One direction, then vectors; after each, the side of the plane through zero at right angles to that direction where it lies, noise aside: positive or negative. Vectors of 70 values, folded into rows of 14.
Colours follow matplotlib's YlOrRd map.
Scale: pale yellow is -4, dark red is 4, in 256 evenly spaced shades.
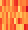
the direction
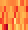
positive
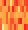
positive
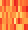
positive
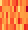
positive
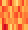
negative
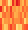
positive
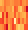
positive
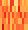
negative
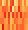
negative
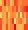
positive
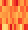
positive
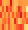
negative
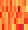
negative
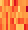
positive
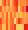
positive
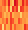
positive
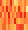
negative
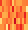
negative
